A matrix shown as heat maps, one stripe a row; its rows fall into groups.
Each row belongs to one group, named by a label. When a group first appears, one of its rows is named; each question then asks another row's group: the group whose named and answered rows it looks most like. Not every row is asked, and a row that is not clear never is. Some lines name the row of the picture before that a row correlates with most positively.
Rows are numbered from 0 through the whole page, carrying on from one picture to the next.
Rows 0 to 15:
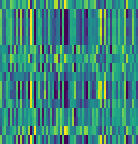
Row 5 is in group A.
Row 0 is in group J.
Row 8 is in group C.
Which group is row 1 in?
C
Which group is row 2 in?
C
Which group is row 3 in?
C
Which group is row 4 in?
C
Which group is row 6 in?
J
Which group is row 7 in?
A
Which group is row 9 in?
C
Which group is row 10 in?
C
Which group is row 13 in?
A
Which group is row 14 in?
J
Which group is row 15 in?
C
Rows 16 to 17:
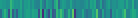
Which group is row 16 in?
J
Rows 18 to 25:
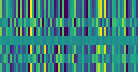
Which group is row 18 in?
C
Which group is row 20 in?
A
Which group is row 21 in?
C
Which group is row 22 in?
J
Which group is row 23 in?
C
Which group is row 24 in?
A
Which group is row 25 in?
C
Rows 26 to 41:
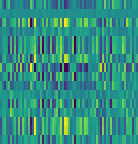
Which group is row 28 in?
J
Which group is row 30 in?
A
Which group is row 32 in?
J
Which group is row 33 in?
C
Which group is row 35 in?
C
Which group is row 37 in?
A
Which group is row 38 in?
J
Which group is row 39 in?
J
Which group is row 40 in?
J
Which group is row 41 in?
A
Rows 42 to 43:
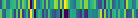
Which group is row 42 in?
J
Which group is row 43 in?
C
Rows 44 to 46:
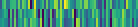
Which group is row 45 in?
A
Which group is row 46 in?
A
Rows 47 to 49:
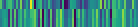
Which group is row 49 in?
A
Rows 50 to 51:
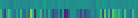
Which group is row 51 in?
C
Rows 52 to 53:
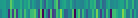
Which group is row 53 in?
A
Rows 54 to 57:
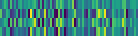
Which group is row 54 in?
A
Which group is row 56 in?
A
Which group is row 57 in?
C
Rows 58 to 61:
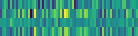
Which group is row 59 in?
J
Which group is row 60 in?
J
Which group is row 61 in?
J
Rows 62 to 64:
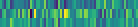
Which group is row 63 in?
J
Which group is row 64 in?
J
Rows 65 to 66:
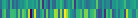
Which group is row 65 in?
A
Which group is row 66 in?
J
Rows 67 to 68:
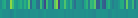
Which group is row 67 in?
J
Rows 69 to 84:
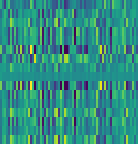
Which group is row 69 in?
C
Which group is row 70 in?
A
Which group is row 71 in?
J
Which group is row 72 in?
A
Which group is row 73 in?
A
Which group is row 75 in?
J
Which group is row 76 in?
J
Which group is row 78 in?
C
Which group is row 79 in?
A
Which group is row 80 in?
A
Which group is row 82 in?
A
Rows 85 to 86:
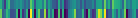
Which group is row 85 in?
C
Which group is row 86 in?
C
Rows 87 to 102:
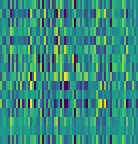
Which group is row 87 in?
A
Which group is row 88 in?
C
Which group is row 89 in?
A
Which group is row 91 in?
C
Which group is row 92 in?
J
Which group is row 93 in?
A
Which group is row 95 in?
J
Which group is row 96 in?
C
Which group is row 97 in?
A
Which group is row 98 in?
C
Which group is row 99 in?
A
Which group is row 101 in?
J
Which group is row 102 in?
A
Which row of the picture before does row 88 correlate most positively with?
86
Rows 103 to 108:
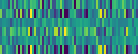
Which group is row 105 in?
J
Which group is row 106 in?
J
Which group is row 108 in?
C
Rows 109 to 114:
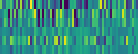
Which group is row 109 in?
C
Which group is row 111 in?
A
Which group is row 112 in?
J
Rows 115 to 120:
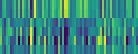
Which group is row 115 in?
J
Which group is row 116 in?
J
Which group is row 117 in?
C
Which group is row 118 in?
C
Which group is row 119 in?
C
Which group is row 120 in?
C
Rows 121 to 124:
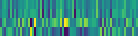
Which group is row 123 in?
J
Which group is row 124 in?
C
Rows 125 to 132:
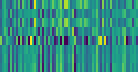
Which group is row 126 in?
A
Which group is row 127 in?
J
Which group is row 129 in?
C
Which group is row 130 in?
A
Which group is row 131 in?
A
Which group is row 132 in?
A
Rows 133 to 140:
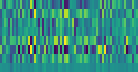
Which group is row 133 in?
C
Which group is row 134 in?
J
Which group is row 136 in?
A
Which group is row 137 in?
J
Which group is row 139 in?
J
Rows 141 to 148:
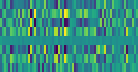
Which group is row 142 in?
J
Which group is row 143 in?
C
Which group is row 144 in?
J
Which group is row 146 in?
C
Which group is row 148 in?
A
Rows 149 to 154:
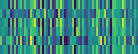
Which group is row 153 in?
C
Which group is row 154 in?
A
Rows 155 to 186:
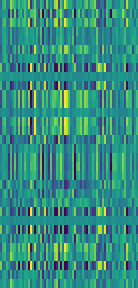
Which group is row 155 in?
J
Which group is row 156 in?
A
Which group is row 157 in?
J
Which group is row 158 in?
A
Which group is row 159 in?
A
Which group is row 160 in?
J
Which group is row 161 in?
A
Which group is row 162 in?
C
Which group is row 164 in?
C
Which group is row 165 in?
J
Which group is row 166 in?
J
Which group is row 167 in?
J
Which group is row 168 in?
J
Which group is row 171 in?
A
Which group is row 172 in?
A
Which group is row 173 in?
A
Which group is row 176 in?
A
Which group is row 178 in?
C
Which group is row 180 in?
C
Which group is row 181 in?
A
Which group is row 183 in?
J
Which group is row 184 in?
C
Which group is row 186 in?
J
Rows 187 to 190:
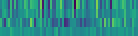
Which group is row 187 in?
A
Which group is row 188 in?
A
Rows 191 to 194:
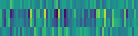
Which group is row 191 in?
J
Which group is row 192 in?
C
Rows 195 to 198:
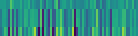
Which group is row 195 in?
J
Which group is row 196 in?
A
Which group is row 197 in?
A
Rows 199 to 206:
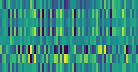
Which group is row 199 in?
C
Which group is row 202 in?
A
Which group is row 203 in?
J
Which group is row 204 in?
C
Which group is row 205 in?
J
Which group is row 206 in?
A
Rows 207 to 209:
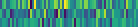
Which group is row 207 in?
J
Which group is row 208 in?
C
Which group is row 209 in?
A
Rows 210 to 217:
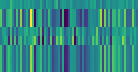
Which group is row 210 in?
J
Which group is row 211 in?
C
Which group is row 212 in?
C
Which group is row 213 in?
A
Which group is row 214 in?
A
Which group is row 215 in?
C
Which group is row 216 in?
C
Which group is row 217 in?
C
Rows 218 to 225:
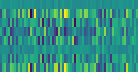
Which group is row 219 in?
J
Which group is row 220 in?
A
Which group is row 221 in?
C
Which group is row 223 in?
J
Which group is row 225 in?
J
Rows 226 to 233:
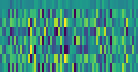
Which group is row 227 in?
A
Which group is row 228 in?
J
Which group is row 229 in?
C
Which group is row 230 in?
A
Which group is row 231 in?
C
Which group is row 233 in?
A
